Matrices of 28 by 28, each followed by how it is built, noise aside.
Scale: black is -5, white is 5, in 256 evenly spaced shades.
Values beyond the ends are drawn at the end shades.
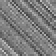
Toeplitz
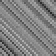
Toeplitz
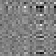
low rank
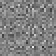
low rank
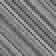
Toeplitz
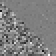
lower triangular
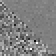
lower triangular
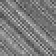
Toeplitz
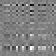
low rank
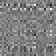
low rank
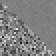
lower triangular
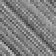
Toeplitz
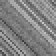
Toeplitz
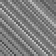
Toeplitz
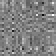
low rank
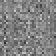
low rank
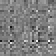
low rank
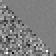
lower triangular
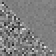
lower triangular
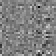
low rank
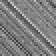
Toeplitz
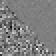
lower triangular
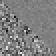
lower triangular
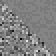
lower triangular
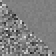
lower triangular
